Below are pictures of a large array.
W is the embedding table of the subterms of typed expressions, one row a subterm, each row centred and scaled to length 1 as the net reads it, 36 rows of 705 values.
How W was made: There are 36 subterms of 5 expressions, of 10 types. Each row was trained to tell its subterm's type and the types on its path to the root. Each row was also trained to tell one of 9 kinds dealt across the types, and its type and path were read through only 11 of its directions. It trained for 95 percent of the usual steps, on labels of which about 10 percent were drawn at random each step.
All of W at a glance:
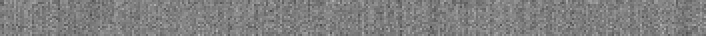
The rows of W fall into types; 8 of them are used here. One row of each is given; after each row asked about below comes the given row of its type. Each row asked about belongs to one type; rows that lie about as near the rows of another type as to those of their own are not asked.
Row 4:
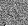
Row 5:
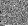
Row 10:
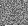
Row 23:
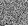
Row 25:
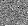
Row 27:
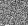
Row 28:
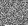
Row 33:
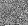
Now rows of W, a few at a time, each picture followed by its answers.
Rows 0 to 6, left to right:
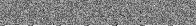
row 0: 33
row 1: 27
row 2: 27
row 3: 25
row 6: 4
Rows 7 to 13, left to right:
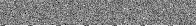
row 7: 23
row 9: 10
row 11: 23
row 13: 27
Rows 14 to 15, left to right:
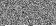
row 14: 4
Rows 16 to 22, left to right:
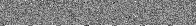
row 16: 4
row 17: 27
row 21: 10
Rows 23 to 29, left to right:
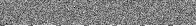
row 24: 4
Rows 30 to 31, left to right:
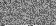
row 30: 23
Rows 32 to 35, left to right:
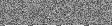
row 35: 10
